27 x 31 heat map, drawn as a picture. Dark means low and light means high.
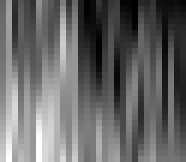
Slope: up to the bottom left. Ninth with the highest average: bottom left. Grain: streaks running down. Mirror symmetry: none.
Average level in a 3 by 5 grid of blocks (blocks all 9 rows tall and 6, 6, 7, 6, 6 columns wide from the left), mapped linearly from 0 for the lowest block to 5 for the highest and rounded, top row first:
22000 | 34111 | 55322
